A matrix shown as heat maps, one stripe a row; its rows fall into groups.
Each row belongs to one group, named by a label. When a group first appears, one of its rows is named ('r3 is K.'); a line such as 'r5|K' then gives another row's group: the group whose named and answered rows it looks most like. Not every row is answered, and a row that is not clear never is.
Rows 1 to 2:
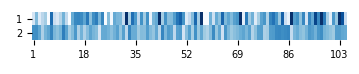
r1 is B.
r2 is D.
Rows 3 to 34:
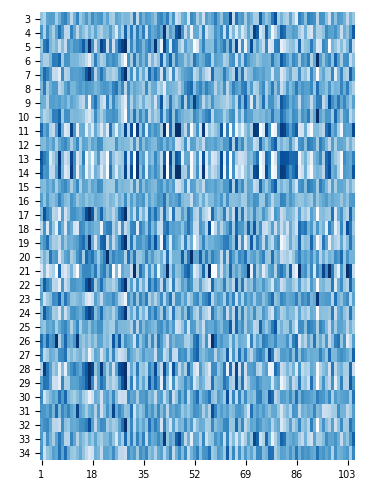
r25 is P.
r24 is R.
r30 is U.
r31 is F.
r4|D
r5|R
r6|U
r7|R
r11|D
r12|P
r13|D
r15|P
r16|D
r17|R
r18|B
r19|R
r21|B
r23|U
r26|F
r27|U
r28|R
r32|R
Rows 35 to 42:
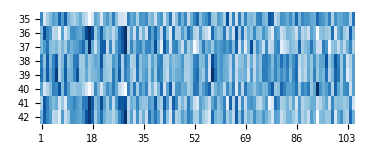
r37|R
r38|F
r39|F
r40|U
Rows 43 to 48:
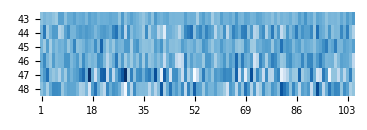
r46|P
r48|U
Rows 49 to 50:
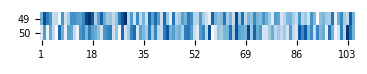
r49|R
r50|B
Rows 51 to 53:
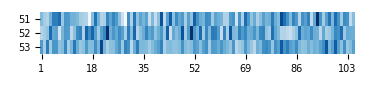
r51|U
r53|F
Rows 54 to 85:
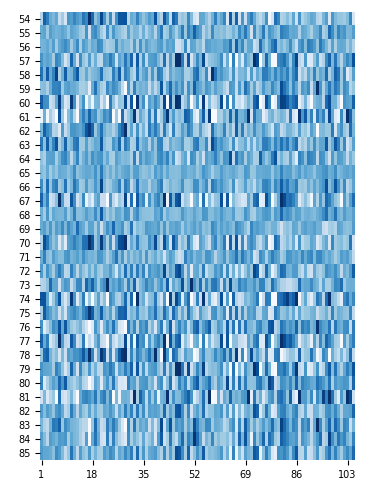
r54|R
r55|U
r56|P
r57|D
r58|F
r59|U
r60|D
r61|B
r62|R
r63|F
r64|P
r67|D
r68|F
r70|R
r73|P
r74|D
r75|R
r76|U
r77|D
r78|R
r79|D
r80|U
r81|B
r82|D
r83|U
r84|U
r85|D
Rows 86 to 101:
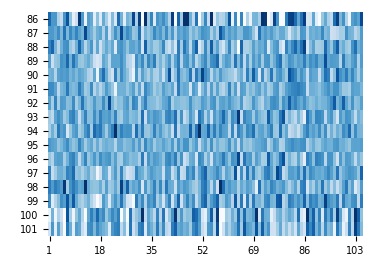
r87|F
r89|U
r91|D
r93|P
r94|P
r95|D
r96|P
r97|U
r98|F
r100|B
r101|B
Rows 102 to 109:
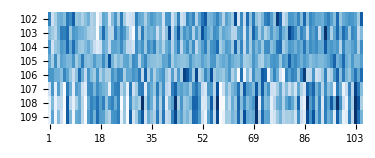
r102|U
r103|U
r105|F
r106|D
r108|B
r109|B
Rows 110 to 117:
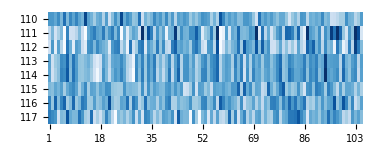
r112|B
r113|U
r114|U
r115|P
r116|F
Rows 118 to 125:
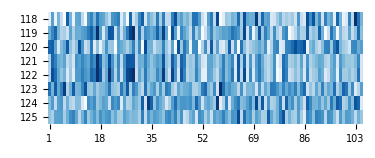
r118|B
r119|R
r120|D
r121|R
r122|R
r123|F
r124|B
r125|P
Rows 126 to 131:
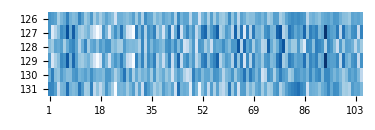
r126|D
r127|U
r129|U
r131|D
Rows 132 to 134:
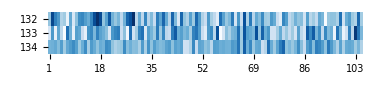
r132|R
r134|P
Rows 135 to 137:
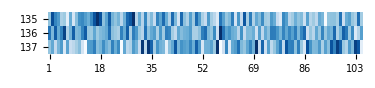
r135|R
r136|F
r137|B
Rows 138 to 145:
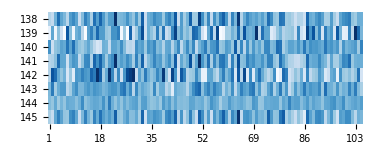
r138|P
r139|B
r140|U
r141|P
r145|P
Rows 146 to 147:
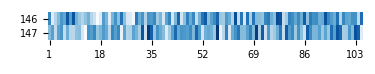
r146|U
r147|B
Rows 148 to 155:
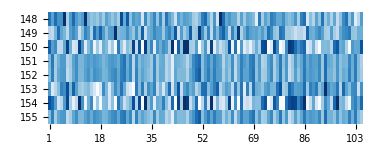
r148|F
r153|U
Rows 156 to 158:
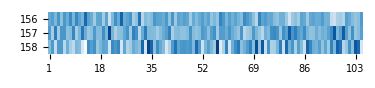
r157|F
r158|B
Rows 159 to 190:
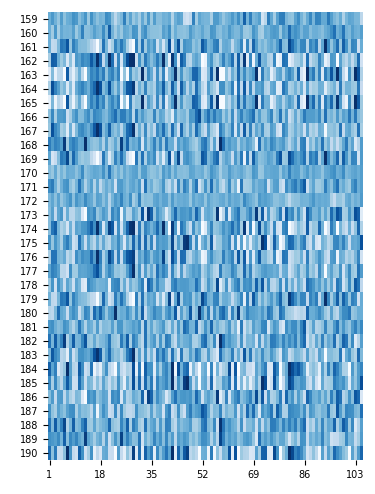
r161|U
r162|R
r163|B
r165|B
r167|R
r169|U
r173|B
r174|R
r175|D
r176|R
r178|B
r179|U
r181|D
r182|F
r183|R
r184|D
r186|B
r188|F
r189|F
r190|D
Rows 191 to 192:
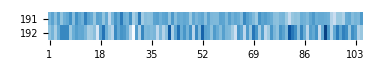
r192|U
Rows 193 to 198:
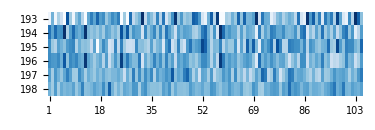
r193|B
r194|F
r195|U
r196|F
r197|D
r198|F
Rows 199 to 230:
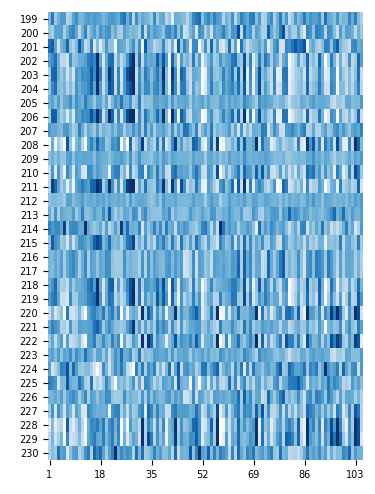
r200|P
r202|R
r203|R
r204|R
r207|D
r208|B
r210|B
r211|R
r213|F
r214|F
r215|R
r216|P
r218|R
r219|R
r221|R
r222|B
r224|U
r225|D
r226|P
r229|B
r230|P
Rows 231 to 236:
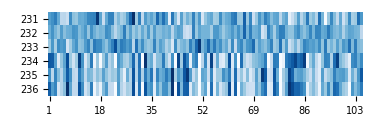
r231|R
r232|P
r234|D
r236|D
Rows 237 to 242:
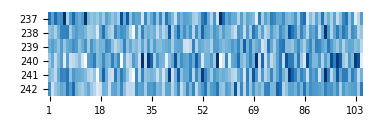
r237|F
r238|U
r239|P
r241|U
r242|U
